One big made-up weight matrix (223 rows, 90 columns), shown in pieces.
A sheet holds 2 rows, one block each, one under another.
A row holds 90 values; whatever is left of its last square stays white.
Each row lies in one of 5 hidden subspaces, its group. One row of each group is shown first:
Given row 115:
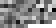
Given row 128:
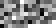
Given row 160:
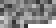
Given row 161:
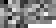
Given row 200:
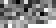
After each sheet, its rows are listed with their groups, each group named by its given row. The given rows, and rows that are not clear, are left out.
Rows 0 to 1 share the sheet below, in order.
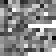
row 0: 161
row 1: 115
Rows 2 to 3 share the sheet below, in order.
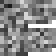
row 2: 160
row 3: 161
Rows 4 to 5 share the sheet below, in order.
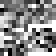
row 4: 160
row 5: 200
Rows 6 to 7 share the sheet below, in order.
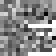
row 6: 128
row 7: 115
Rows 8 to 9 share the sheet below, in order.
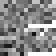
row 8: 115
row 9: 160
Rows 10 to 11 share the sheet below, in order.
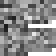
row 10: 160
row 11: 161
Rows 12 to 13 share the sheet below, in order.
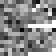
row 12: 115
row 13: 200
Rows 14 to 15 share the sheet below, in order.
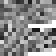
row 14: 200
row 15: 115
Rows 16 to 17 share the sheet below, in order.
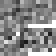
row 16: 128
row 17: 128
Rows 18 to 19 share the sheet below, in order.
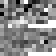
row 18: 200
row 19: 128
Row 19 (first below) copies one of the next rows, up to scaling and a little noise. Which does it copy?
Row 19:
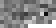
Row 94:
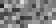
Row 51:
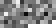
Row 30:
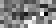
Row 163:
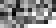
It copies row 30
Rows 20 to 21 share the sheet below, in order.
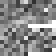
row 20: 200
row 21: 115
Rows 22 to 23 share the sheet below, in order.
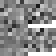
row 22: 128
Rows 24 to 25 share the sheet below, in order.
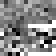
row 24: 200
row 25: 128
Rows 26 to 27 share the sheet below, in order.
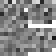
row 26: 115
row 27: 115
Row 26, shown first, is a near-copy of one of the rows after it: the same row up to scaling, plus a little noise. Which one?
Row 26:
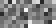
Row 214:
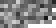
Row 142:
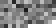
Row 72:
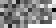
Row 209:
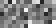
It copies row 209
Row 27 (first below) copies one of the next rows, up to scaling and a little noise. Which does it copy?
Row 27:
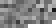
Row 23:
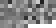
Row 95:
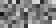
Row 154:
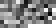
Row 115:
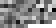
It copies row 115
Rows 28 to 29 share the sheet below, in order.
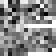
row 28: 161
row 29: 200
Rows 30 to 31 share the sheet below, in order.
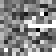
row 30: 128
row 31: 128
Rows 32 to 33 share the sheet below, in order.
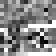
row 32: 200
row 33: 161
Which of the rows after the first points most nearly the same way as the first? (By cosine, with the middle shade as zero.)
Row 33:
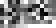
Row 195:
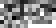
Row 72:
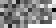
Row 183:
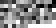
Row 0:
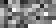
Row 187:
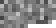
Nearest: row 72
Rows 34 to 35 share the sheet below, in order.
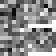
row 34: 128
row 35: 200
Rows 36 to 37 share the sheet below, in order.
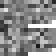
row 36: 160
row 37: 161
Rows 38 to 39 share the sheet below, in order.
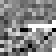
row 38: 160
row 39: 200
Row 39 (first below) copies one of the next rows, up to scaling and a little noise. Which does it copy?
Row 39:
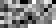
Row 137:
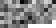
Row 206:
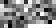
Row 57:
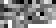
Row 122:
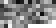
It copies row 137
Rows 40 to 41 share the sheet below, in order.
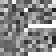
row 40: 115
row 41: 115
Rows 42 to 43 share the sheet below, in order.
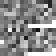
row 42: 128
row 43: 115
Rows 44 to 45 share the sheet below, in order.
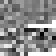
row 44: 161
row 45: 160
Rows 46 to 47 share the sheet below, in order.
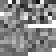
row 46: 115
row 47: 128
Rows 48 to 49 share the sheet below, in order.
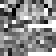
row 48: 128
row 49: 200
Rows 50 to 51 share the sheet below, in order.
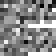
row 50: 115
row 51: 128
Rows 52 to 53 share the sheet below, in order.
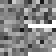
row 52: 115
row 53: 200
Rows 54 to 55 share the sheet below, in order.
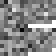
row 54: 161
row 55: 200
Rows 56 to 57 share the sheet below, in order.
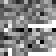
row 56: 200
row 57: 200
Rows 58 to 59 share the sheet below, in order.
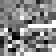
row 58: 128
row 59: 161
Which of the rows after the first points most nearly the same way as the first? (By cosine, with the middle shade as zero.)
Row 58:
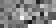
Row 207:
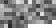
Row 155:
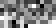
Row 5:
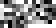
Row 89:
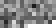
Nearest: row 155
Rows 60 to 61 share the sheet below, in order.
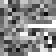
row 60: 161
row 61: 115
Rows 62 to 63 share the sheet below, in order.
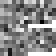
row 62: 115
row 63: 200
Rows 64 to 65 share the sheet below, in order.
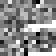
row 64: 115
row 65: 115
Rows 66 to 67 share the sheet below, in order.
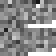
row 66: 115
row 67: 161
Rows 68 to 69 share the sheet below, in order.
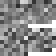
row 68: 200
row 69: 115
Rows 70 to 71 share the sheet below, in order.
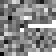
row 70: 128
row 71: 128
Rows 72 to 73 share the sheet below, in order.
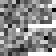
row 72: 115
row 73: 200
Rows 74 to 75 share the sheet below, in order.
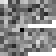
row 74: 161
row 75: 128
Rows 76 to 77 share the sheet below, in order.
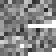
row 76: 115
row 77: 128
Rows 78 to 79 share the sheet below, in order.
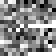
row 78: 160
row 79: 115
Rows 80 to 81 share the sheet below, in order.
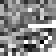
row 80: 161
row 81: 128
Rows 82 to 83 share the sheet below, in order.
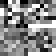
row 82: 161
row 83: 115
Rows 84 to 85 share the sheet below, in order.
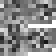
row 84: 128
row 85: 161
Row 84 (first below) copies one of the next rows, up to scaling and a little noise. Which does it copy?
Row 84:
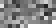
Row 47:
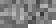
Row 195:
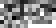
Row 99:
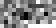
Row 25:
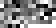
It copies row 25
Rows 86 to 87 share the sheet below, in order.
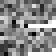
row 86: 160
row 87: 160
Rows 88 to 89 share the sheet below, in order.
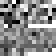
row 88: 115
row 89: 160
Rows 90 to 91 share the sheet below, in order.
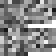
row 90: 115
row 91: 161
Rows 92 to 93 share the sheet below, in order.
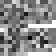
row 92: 128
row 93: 161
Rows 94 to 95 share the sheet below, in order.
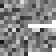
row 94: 128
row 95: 115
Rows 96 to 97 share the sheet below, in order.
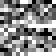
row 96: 200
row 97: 160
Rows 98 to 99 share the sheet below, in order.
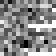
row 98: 160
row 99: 128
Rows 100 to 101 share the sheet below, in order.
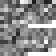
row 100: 200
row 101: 128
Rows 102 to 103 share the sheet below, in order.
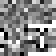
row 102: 115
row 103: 161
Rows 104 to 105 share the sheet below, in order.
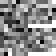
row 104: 115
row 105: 200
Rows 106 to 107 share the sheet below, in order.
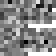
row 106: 115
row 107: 128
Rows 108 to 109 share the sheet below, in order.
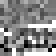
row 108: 161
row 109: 160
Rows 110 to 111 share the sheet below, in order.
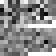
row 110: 161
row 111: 128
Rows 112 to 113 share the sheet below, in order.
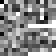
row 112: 161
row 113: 128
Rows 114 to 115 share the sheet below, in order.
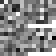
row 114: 161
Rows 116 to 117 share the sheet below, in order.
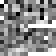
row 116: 161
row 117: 200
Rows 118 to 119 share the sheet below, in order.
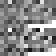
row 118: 115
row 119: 115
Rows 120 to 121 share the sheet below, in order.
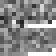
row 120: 160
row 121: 161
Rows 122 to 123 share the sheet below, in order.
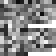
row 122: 200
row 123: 161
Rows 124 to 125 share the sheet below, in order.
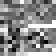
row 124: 200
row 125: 161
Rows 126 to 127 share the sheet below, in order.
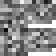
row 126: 200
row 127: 161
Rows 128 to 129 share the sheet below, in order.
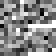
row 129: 200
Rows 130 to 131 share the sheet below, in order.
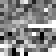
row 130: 200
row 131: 160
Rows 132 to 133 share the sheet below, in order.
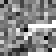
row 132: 161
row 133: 200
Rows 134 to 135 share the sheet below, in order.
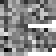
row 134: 161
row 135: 160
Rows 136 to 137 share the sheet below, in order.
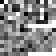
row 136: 161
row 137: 200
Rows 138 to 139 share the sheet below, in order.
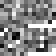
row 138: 128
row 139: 161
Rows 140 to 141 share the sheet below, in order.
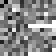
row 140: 161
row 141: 115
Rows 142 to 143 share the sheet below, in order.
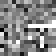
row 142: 115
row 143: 161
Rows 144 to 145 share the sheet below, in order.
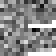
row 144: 160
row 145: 115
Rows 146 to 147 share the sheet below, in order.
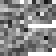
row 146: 200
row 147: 200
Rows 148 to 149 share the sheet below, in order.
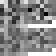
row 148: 161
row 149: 161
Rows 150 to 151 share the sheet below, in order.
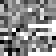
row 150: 161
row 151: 115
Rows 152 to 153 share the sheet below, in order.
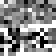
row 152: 160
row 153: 161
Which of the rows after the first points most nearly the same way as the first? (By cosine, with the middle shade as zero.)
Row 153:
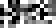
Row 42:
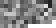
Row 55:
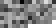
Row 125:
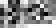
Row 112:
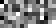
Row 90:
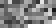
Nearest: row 125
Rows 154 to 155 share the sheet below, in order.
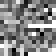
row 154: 115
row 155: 160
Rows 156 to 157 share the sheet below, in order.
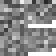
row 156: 200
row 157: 161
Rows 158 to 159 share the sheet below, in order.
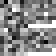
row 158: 161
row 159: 161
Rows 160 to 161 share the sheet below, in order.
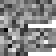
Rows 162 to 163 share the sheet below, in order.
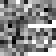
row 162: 200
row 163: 128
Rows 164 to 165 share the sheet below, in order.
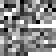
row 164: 128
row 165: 161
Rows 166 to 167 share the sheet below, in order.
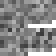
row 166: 160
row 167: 115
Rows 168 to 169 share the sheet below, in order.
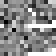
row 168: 160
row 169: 115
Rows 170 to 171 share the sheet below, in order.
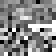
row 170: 128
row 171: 115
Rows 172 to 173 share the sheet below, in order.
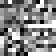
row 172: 115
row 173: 161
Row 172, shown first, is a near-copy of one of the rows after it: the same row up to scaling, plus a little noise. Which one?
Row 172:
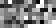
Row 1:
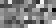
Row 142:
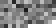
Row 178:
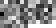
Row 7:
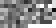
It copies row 1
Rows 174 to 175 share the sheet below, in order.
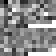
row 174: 161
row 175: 160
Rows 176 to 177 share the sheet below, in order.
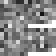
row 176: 200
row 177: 161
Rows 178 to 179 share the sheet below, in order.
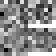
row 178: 115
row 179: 160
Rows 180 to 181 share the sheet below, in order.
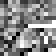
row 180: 161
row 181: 128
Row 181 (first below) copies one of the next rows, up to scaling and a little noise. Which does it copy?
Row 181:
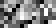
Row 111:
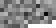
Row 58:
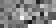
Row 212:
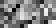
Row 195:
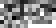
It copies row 212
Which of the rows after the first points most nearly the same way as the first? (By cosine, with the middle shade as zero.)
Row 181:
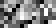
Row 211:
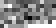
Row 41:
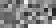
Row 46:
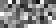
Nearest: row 46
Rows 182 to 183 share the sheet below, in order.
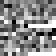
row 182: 160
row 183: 115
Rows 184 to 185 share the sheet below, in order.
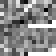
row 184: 200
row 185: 160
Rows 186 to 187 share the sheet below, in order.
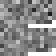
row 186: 115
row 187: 161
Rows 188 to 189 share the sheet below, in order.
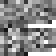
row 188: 200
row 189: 161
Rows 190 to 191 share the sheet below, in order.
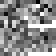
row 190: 128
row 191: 128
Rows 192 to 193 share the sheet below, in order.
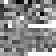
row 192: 200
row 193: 160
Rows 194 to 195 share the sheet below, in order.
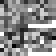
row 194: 161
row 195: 128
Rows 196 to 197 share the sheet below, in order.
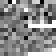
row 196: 115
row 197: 115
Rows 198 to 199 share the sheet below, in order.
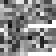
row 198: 200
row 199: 161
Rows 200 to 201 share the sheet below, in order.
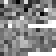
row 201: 128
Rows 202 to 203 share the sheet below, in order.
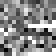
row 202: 115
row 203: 160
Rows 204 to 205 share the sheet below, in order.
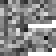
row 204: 161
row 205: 200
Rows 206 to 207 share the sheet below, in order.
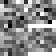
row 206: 200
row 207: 200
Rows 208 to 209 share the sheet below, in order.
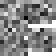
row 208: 128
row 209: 115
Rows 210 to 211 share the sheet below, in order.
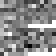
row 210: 160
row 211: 160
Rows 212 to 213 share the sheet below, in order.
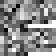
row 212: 128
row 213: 161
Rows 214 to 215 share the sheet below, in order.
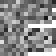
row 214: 115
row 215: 115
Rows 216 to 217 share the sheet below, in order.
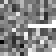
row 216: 161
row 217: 128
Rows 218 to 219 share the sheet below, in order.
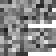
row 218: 115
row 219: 161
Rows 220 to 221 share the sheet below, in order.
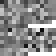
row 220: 161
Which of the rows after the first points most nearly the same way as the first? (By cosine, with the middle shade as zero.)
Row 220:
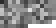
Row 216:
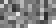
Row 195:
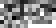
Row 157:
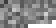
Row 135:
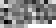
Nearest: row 157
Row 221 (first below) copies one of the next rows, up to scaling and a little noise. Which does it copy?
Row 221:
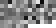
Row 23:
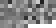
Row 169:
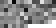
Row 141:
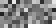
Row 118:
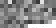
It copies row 23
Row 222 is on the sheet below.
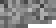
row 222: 161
